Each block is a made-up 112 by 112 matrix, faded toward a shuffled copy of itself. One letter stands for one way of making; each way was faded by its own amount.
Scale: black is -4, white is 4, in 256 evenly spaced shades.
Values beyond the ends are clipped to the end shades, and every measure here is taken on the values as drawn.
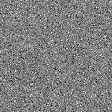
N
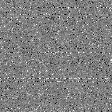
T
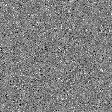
N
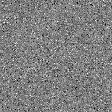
N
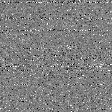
T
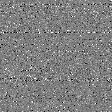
T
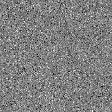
N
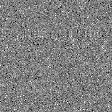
N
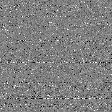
T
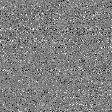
T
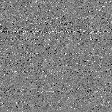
T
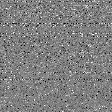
T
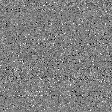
T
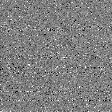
T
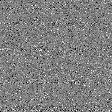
T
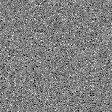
N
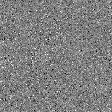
N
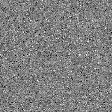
N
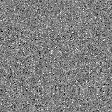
N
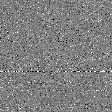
T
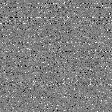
T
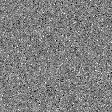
N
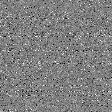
T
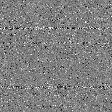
T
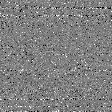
T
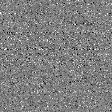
T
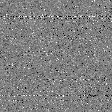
T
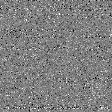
T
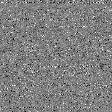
T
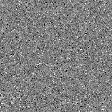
N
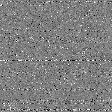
T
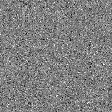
N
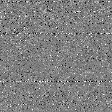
T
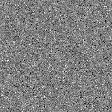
N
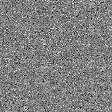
N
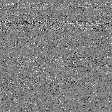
T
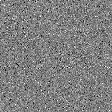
N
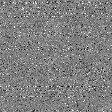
T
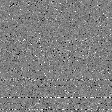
T
